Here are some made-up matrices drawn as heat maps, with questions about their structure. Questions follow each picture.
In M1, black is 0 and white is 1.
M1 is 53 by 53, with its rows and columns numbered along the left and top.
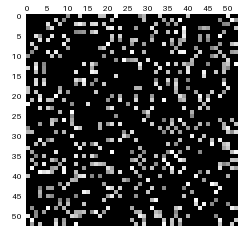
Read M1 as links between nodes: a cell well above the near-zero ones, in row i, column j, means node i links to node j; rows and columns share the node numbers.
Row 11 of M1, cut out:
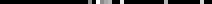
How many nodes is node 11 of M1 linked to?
8
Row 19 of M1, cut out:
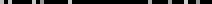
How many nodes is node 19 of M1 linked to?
9
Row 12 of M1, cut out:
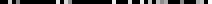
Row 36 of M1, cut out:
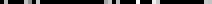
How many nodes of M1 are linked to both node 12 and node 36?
2
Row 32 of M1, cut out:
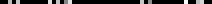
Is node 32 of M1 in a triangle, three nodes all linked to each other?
yes
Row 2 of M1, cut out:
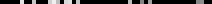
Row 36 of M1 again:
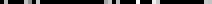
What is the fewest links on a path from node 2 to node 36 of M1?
3
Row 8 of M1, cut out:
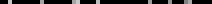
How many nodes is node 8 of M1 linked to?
9
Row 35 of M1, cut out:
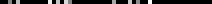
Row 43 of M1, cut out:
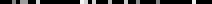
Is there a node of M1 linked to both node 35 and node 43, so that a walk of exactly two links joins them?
yes
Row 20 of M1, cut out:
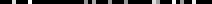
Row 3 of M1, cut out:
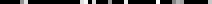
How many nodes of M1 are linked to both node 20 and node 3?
7
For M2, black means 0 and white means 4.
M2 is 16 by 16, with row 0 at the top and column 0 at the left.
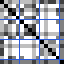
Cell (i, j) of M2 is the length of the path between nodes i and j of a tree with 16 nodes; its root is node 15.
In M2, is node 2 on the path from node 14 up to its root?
yes
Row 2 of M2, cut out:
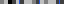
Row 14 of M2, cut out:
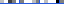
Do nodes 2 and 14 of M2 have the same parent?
no
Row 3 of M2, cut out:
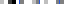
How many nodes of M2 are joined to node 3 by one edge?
1
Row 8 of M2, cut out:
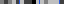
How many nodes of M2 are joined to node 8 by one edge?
5
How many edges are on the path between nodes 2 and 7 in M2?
3
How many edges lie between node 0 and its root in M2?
1
